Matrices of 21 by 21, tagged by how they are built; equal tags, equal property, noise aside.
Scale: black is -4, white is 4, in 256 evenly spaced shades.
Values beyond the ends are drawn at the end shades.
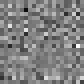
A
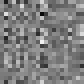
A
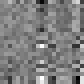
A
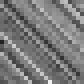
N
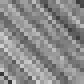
N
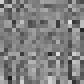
A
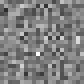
A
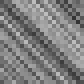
N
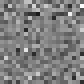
A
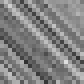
N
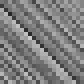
N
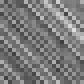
N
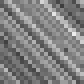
N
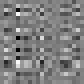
A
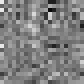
A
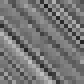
N
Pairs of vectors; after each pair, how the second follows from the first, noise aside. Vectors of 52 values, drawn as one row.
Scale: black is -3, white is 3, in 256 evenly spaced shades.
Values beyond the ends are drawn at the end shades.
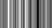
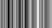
negated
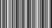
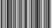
negated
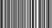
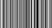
negated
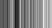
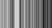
negated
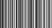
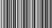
negated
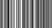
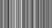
shrunk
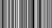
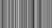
shrunk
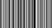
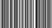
negated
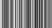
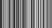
negated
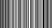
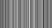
shrunk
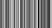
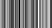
negated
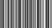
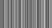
shrunk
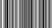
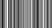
negated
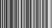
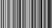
negated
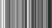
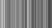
shrunk
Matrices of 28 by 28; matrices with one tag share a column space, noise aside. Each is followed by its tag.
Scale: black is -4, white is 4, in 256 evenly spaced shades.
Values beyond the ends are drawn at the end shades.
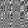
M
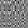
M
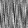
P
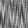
P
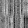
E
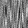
P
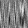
P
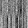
E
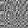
M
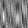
P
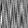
P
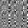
M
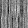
E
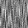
P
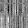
E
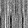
E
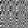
M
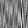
P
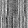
E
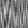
P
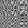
M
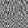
M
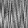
P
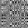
M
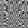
M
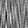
P
